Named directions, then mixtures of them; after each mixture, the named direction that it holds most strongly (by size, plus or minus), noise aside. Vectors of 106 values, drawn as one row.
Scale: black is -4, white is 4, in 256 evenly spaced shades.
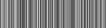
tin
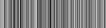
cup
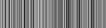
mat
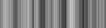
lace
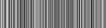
mat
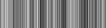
lace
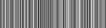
mat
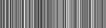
mat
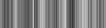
lace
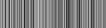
mat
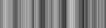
lace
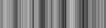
lace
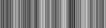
lace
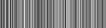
mat
